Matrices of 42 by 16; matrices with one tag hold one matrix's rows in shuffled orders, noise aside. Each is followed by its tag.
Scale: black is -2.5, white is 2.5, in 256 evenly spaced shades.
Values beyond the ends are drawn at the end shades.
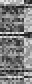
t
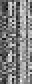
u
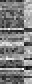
t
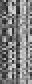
u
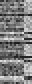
t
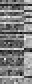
t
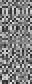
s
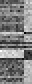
t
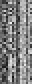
u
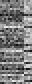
t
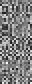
s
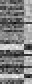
t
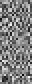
s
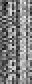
u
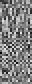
s
